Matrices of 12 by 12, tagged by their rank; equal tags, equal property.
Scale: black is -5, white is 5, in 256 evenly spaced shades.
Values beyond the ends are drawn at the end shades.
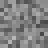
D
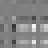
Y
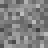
D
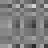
Y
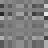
Y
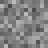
D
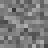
D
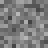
D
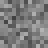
D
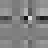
Y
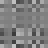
Y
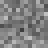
D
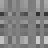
Y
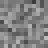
D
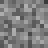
D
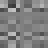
Y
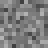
D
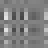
Y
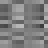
Y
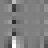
Y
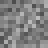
D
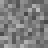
D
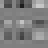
Y
